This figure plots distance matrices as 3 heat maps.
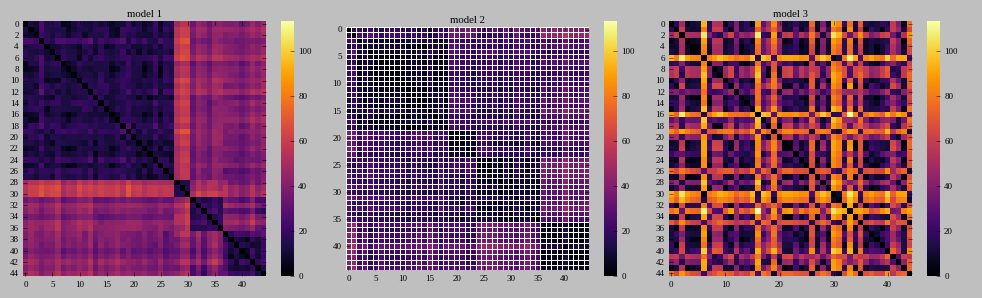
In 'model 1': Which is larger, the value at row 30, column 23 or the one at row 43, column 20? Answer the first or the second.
the first
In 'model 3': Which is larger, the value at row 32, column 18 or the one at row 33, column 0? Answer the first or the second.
the second
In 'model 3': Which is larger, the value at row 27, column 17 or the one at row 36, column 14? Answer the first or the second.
the first
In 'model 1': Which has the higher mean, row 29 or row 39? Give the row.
29
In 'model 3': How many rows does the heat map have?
45
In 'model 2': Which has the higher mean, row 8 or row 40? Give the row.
40
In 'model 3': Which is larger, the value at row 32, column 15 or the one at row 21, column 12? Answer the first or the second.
the second
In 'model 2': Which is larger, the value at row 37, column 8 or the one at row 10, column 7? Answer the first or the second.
the first
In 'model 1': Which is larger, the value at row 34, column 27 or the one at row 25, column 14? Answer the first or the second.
the first
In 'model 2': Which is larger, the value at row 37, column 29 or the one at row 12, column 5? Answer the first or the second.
the first
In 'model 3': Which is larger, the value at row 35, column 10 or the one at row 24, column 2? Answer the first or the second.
the first
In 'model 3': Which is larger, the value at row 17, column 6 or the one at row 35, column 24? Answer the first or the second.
the first
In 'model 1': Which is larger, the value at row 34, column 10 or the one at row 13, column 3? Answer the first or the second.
the first
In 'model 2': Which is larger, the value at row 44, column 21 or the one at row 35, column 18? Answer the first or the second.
the first
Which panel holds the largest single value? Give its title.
model 3
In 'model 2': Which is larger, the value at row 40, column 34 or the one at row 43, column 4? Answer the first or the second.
the first
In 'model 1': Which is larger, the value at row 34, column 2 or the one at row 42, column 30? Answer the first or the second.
the second
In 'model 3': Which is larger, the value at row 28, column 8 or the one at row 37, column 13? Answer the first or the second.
the first
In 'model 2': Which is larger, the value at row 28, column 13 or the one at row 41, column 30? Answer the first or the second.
the second
